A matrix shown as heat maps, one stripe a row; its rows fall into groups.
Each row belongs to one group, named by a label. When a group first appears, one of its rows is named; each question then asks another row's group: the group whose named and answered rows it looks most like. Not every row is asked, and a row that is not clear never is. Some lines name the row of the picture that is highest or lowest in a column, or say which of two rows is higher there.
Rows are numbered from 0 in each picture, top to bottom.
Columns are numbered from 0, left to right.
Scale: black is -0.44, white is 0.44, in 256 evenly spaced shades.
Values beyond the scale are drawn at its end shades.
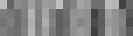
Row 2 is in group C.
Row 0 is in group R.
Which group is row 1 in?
C
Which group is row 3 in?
C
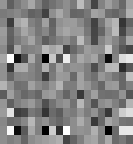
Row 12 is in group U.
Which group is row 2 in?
R
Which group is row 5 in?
R
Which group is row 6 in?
U
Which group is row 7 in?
R
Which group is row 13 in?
C
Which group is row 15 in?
R
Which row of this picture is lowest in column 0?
10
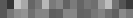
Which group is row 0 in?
R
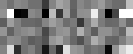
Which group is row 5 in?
U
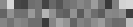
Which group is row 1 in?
C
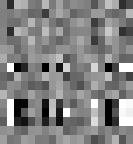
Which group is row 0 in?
R
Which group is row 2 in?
C
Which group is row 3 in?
R
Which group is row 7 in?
U
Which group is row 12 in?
U
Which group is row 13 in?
U
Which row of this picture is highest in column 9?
12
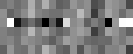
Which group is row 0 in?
C
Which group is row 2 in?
U
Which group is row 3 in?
C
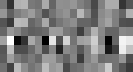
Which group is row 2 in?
R
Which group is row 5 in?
U
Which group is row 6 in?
C
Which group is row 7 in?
R
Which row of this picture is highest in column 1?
4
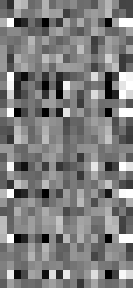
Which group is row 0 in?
R
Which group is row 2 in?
U
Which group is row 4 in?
C
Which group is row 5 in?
C
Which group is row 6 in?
R
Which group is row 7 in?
R
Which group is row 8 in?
U
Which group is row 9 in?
U
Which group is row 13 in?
R
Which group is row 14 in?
R
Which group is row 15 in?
R
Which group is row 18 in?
U
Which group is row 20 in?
R
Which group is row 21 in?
U
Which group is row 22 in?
C
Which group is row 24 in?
R
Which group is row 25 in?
R
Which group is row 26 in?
U
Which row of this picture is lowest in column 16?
10
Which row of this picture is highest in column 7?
30
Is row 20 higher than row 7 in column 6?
Yes
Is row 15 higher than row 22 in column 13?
Yes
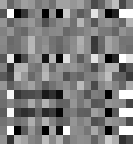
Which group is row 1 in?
U
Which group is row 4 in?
C
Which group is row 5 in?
C
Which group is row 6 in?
U
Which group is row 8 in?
R
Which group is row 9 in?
C
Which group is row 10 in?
U
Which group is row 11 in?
C
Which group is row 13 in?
C
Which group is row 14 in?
U
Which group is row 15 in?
R
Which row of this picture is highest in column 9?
14
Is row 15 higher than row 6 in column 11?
Yes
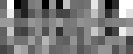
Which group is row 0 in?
U
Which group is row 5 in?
R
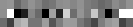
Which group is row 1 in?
U
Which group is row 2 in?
R
